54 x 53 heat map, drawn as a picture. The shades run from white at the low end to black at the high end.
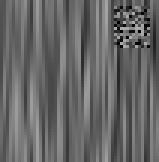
Overall the values sit about 60% of the way up the scale. Values change most from cell to cell in the top right. In the top right lies a patch that is rougher than the rest. Streaks run downward.
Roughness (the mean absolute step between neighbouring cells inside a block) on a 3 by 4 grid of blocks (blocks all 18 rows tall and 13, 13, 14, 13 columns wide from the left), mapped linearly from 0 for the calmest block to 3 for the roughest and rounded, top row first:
0 0 1 3 | 0 0 1 0 | 0 0 0 1
